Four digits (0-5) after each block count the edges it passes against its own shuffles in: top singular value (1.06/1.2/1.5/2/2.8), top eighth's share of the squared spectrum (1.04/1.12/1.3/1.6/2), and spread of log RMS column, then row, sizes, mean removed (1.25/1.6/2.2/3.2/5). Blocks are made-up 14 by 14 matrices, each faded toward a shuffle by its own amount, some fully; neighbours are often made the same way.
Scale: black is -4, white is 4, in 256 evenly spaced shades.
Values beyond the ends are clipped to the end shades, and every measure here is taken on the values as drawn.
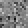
2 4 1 0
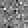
0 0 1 0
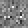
2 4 1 0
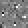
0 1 0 0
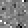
0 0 0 0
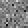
1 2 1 0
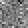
2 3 0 0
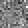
0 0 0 1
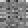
3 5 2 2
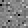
0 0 0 0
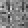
2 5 2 1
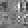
3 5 2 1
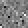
0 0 0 0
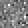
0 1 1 0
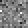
1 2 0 0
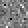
0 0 0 0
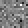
1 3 1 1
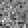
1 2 0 0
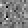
2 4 1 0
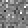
0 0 0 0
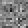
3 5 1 2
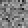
1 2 0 1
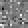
1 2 0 0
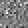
0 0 0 1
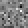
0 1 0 0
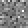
1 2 0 1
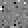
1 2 0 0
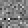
2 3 0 1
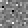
0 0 1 0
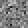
0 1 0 0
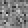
0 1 0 1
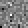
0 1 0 0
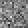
0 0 0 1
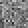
1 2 1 0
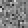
0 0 1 0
